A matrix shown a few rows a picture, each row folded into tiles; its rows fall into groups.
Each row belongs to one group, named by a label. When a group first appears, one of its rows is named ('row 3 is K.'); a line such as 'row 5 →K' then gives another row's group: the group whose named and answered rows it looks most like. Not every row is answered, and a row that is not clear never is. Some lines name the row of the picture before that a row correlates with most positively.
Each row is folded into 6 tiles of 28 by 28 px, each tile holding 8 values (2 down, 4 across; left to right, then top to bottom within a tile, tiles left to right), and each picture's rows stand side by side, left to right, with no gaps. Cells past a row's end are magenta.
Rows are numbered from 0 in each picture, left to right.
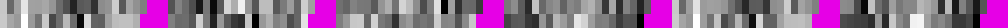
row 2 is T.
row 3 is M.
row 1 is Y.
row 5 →M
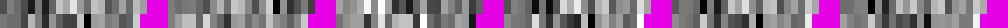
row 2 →M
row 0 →Y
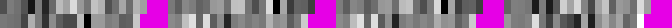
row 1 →T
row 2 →T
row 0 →Y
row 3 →Y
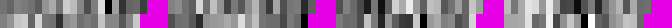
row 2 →Y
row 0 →T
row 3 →M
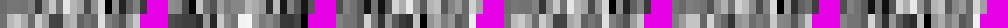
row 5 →Y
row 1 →M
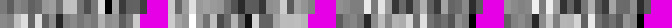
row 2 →M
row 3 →M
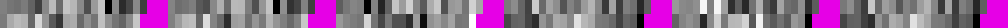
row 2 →Y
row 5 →M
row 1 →T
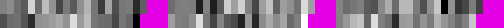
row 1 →Y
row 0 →M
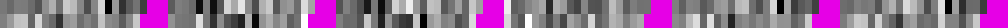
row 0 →T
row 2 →Y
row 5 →T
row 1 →Y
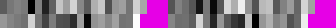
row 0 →Y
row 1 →Y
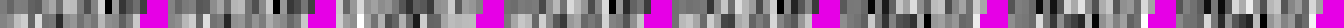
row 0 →T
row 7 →Y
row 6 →Y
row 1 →T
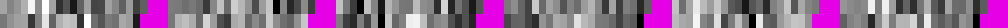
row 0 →M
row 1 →T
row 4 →M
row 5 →M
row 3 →M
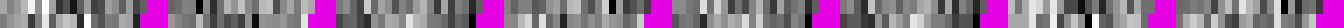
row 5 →M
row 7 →T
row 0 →M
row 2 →M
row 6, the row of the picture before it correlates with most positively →4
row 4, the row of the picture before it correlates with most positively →5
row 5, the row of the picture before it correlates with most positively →3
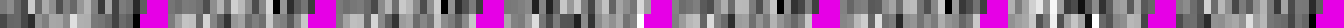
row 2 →T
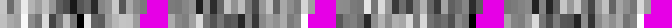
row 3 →Y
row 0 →M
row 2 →M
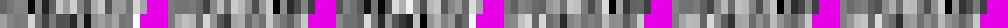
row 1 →T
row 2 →Y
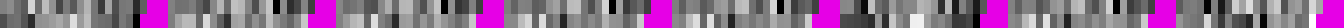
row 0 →M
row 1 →T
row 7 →Y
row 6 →T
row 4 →T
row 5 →M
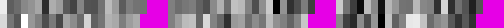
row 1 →T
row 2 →M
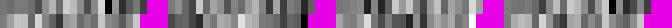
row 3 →T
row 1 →M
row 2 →Y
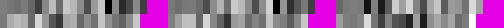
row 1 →T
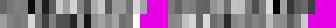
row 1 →T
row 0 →Y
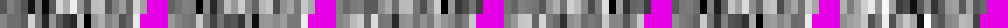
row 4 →Y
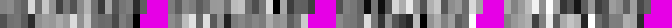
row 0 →M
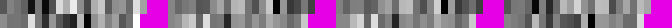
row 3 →Y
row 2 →T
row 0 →Y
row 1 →T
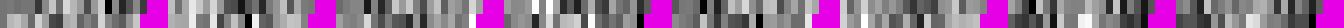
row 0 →T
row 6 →M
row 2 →Y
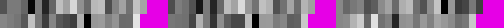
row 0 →Y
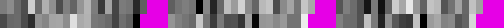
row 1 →Y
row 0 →M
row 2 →Y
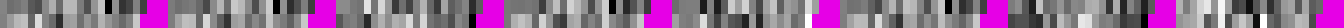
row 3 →T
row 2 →M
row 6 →M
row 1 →T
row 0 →T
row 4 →Y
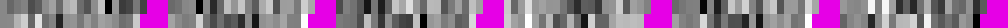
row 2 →Y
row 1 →Y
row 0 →T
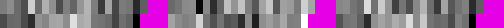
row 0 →M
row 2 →M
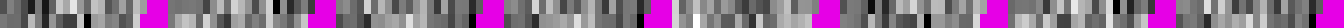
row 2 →M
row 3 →M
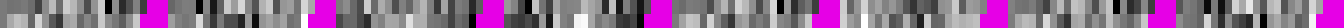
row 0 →T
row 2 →M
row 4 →T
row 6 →T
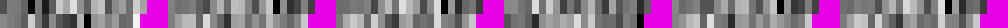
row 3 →M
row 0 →Y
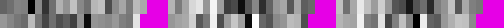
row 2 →M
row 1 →M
